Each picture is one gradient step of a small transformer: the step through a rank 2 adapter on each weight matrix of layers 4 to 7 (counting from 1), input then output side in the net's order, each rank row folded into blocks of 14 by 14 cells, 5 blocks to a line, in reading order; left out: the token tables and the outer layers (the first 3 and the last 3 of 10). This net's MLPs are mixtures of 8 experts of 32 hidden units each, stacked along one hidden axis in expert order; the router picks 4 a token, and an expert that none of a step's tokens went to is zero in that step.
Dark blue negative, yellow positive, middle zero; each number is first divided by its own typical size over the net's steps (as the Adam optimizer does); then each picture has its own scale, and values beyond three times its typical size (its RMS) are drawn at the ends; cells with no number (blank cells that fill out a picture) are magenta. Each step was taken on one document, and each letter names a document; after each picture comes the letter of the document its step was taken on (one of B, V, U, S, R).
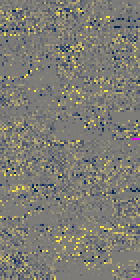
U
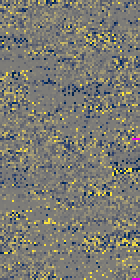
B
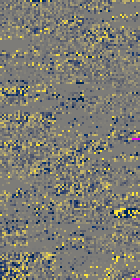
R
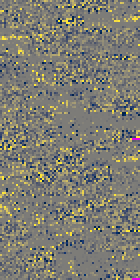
R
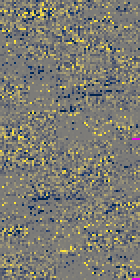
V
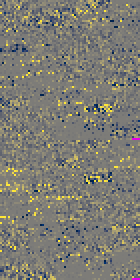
U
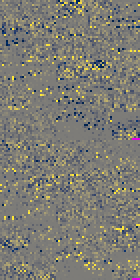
U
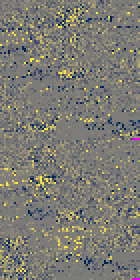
U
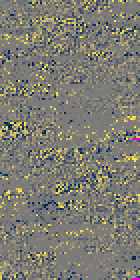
R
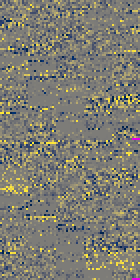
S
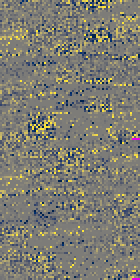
R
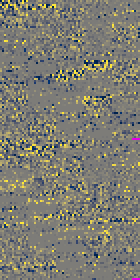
S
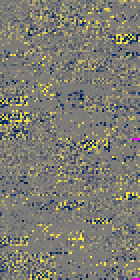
R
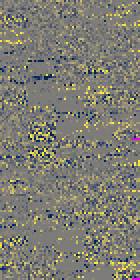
S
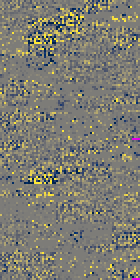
R
